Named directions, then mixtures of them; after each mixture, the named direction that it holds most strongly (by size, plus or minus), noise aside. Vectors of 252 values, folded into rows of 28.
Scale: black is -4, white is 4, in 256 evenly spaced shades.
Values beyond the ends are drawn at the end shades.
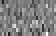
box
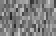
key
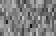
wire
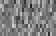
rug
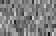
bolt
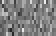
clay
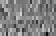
box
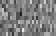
clay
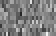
box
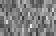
wire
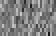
rug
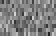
bolt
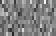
clay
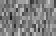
key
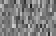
rug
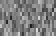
wire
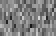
wire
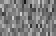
rug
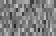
key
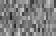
key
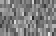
bolt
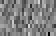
rug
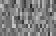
rug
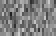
key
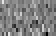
box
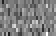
box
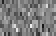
box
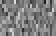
clay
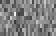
bolt
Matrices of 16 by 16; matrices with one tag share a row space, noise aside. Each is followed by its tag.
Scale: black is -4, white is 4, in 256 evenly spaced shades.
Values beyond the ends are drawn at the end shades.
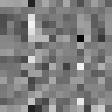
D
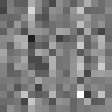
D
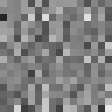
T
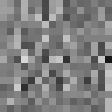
T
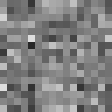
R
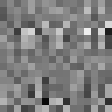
T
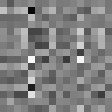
D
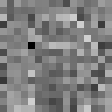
R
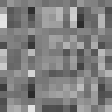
R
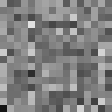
R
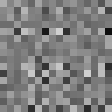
T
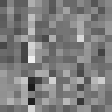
D
